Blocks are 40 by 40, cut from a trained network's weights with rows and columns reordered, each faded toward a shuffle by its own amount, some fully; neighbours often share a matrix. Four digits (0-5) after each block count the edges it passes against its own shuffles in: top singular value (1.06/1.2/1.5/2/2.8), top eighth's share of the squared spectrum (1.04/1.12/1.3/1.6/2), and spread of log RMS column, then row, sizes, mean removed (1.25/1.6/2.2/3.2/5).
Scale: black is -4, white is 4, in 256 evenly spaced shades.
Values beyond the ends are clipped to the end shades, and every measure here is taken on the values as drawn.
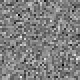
0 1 0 0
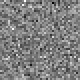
0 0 0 0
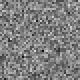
0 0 0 0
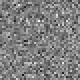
3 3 1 0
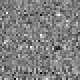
3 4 1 2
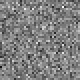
2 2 0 0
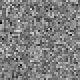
1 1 0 0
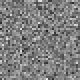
3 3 1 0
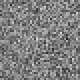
0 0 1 0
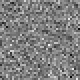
0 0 0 0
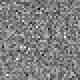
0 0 0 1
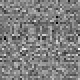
3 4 1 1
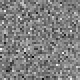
0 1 0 0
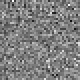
0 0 0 0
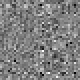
3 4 2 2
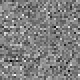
3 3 1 2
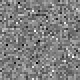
0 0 0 0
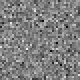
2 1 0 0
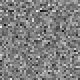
3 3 0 1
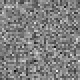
2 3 1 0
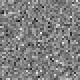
0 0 0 0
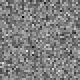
1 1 0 0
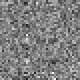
3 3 1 1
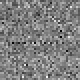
2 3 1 1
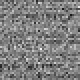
3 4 1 2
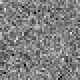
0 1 0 0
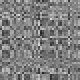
4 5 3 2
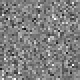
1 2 1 0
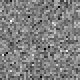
0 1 0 0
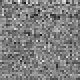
2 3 0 2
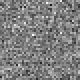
1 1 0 0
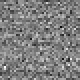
3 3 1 1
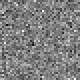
0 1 0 0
